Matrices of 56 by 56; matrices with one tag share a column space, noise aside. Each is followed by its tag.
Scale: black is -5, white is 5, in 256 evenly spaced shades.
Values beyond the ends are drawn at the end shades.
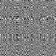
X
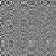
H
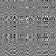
X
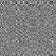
H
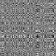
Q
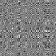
Q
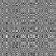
Q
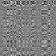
H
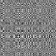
Q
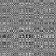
Q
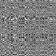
X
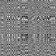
X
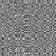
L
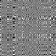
X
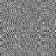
Q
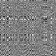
X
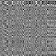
H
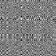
X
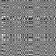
X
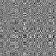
Q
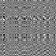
X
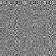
H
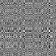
Q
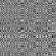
Q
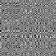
Q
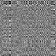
H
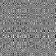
Q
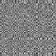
L
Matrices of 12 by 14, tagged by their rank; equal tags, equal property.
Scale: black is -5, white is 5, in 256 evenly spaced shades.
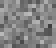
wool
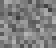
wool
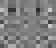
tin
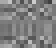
tin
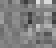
tin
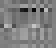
tin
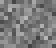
wool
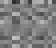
tin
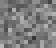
wool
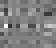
tin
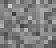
wool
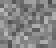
wool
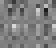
tin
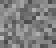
wool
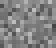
wool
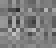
tin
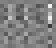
tin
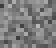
wool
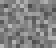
wool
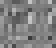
tin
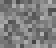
wool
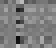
tin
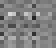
tin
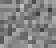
wool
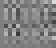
tin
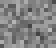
wool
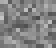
wool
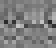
tin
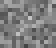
wool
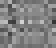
tin
